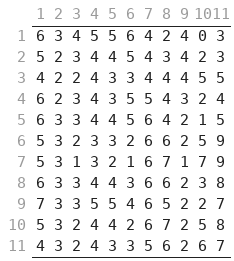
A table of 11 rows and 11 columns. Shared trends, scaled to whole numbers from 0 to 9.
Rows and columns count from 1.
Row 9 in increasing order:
2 2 3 3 4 5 5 5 6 7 7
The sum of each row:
42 39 40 41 43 46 45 48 49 48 45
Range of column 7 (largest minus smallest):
2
